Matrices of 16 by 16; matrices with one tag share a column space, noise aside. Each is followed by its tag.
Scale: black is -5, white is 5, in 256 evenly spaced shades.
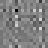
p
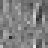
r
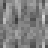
r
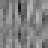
r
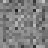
p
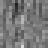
r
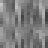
r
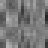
r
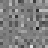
p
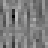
r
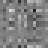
p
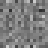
p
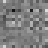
p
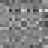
p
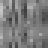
r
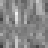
r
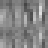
r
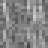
r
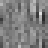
r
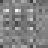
p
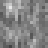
r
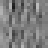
r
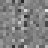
p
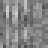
r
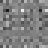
p
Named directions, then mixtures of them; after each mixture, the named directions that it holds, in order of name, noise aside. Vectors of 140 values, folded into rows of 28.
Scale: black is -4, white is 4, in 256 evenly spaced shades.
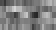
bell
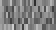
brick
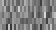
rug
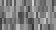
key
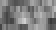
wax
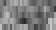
rug, wax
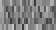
brick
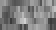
wax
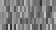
rug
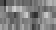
bell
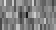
bell, key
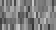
key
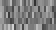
brick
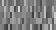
brick, rug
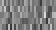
rug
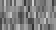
key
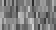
key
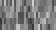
key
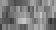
wax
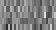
rug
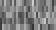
key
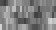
bell, wax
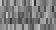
brick, key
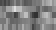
bell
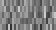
rug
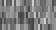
key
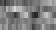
bell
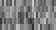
key
